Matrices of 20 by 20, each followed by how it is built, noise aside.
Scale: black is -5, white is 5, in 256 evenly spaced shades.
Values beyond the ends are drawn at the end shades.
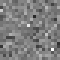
noise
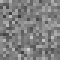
noise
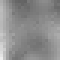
smooth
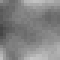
smooth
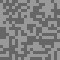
noise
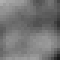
smooth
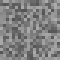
noise
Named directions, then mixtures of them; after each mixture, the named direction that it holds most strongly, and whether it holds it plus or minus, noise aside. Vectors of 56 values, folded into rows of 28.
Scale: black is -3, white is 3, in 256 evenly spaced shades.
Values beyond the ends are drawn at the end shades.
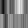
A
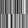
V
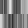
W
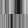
A, minus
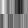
A, minus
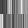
W, plus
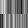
A, minus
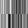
V, minus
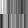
A, minus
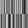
V, minus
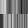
W, minus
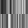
A, plus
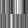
V, minus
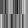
V, plus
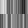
A, minus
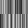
V, plus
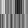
A, minus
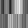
A, plus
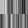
V, minus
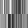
W, plus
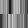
W, minus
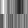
A, minus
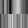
W, minus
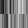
A, plus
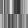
W, plus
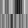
A, minus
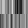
A, minus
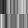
A, plus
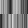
W, minus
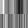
A, minus
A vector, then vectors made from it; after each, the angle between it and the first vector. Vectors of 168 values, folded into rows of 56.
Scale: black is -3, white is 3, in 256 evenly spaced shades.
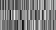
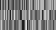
nearly parallel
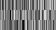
nearly parallel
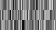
partly aligned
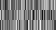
orthogonal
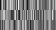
orthogonal
